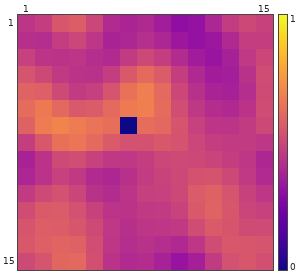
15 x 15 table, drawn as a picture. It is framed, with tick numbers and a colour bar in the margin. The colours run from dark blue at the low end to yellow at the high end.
Average level on the scale: 50%. Lone odd cells: 1, lower than its neighbours. Histogram: heavy tails on both sides. Mirror symmetry: none.
